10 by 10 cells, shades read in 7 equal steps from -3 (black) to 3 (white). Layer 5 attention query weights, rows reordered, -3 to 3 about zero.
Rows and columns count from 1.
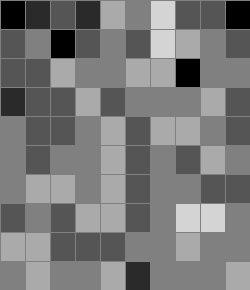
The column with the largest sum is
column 7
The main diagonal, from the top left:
-3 0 1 1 1 -1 0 2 0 1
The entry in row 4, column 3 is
-1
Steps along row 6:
down up same up down up down up down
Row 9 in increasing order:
-1 -1 -1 0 0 0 0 1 1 1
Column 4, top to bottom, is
-2 -1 0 1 0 0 0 1 -1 0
